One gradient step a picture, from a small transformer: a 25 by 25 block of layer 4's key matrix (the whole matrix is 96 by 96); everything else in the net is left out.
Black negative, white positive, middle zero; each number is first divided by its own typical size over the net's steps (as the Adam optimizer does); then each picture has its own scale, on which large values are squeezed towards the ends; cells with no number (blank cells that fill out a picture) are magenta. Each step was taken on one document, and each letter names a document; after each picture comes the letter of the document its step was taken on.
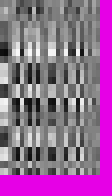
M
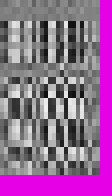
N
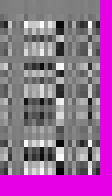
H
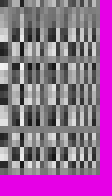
M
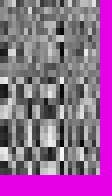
N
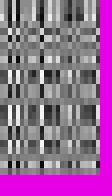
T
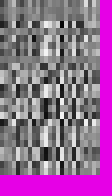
N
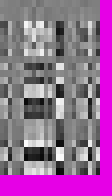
H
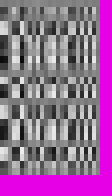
M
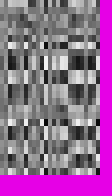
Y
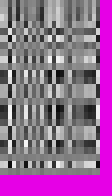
T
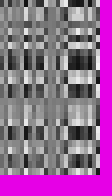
Y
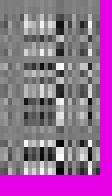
H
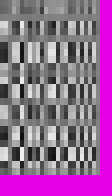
M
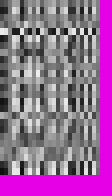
M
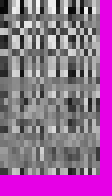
M
